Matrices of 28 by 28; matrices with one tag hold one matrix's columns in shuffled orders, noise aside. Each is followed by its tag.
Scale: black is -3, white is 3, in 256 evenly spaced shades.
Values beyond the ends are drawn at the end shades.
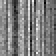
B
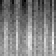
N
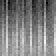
N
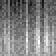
N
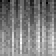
N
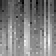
N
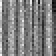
B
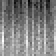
N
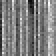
B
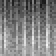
N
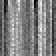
B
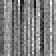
B
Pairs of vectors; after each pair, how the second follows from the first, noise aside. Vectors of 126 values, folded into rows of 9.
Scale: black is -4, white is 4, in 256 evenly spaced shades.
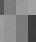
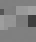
partly zeroed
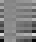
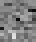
shuffled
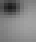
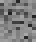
shuffled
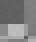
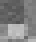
copied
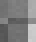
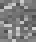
shuffled
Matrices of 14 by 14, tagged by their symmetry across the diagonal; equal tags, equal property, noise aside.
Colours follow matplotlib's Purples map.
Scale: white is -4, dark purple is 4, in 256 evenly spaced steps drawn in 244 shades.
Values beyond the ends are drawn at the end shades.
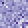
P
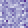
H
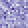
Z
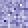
Z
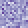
Z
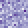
H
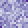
P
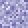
P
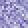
P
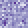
Z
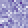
H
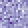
Z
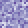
P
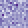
Z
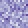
H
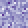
Z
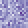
H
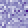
H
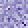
P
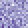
H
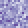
Z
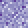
P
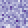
H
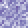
P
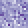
Z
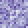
P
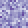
Z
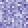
H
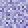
P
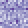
H
